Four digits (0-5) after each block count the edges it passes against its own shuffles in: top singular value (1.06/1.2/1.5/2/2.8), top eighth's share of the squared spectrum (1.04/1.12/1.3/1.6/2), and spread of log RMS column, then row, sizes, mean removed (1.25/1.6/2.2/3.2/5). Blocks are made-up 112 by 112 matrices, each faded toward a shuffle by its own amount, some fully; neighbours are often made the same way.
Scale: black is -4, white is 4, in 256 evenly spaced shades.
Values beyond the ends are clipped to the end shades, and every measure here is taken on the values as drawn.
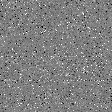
1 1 0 1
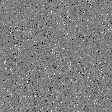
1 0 0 0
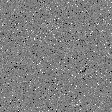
0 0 0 0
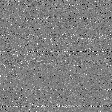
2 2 0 3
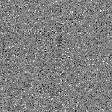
3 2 1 1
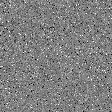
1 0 0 0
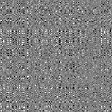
5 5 3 3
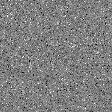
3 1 0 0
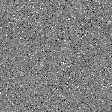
2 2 0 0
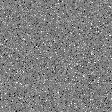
2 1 0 0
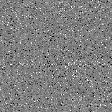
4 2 0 1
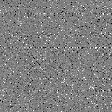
4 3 1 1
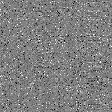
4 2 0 1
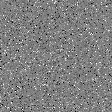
2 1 0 0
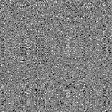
4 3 2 2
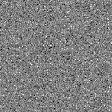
4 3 1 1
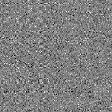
4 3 2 2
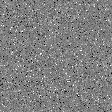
0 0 0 0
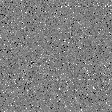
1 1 0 1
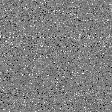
1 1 0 2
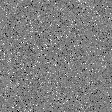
0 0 0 0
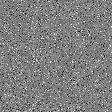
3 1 0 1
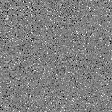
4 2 1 1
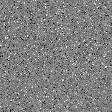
3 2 0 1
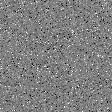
2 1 0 0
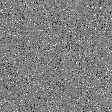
2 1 0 0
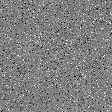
0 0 0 0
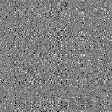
4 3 2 2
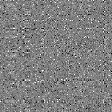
4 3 2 2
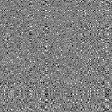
5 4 3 3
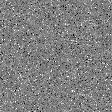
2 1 0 0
